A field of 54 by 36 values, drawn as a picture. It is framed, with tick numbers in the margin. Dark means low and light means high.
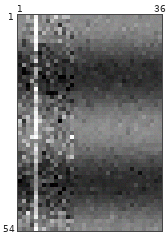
Horizontal stripes repeat 2 times down the table. A vertical seam about 40% of the way across splits the table, and the right part is calmer. The ninth with the highest average is the middle left. Column 5 stands out from the rest.
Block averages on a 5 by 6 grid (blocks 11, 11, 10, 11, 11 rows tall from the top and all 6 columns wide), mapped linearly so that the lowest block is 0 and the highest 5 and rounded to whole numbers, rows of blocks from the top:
433333 / 100000 / 534444 / 211111 / 322222
